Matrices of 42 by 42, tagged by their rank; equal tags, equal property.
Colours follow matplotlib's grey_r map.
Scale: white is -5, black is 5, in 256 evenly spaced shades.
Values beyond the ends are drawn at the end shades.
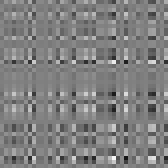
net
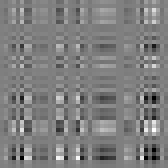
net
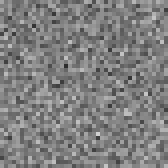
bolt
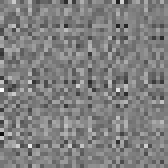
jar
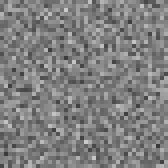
bolt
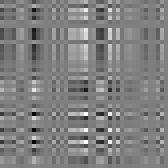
net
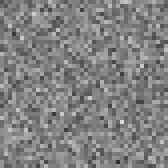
bolt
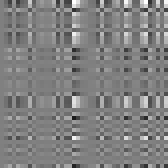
net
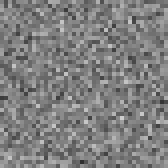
bolt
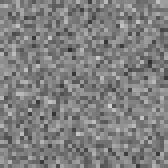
bolt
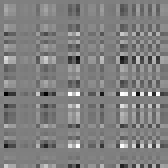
net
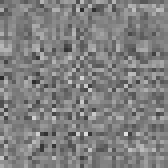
jar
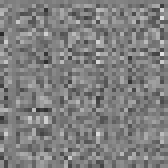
jar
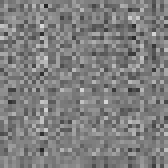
jar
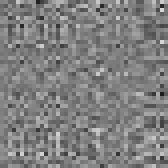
jar
